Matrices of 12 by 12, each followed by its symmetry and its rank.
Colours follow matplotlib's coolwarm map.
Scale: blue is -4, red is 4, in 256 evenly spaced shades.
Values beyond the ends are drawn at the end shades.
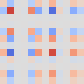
symmetric, rank one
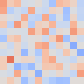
neither, full rank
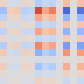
neither, rank one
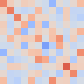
symmetric, full rank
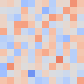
neither, full rank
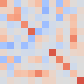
symmetric, full rank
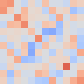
symmetric, full rank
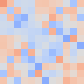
symmetric, full rank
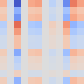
neither, rank one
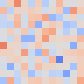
neither, full rank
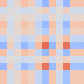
symmetric, rank one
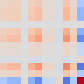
symmetric, rank one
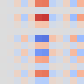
neither, rank one
